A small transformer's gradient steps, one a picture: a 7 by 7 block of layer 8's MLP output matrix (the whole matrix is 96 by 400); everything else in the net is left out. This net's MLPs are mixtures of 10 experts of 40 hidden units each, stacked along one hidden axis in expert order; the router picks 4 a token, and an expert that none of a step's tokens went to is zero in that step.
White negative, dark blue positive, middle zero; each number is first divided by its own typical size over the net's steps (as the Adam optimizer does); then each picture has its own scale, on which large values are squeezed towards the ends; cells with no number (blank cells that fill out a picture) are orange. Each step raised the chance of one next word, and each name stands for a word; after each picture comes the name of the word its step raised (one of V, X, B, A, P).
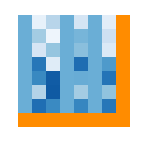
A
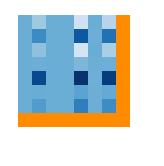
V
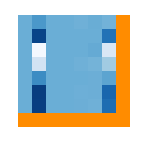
A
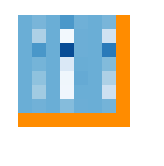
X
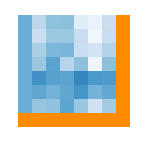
A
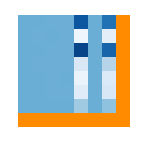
X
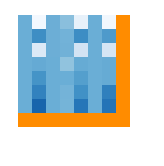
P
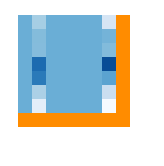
P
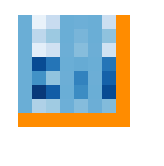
X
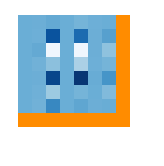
V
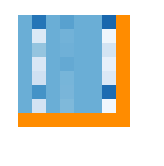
V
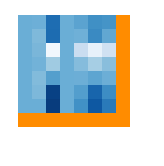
A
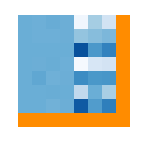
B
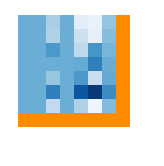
X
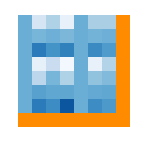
B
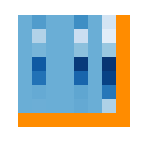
P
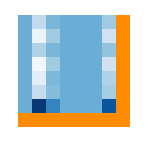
P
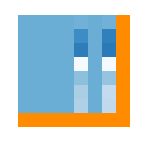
P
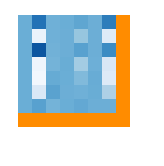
X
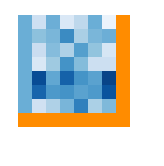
B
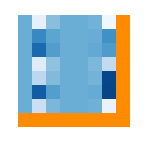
B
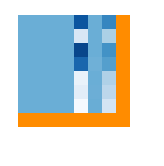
P
